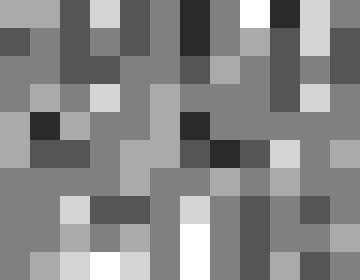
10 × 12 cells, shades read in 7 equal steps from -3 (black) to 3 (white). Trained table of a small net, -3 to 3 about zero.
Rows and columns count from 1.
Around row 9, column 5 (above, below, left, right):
-1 2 0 0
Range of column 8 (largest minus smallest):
3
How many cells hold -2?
6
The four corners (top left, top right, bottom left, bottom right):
1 0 0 0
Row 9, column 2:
0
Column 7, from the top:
-2 -2 -1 0 -2 -1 0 2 3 3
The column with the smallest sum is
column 10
